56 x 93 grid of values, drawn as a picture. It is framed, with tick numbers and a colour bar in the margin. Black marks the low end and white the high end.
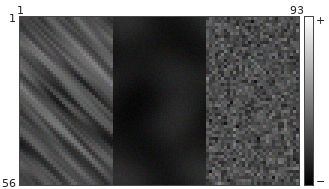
The table splits into one row of 3 panels. Panel 1,1: low, slanting down to the right. Panel 1,2: very low, smooth, faint in contrast. Panel 1,3: low, fine-grained.
